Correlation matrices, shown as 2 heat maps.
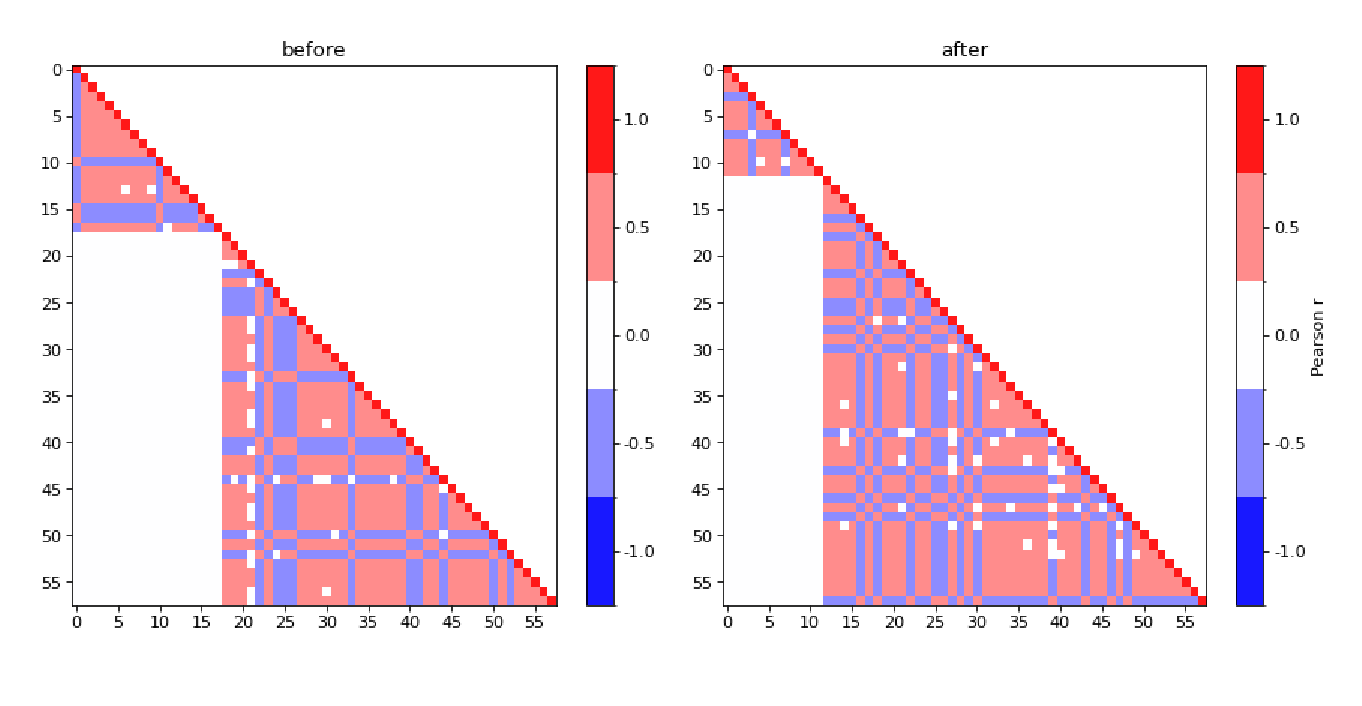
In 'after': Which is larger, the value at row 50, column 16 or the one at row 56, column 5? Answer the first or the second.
the second
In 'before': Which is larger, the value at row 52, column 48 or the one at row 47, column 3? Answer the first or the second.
the second
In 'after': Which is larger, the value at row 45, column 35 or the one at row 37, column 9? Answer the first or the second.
the first
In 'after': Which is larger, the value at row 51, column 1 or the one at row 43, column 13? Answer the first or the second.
the first
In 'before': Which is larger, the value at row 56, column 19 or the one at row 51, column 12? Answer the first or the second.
the first
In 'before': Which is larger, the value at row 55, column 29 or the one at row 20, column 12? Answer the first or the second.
the first
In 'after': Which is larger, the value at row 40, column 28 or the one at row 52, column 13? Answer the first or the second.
the second
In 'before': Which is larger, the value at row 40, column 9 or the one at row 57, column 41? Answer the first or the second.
the first
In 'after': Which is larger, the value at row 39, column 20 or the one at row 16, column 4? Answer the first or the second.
the second
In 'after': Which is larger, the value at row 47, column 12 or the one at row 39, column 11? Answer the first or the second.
the first
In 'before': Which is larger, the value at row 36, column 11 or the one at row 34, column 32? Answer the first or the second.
the second
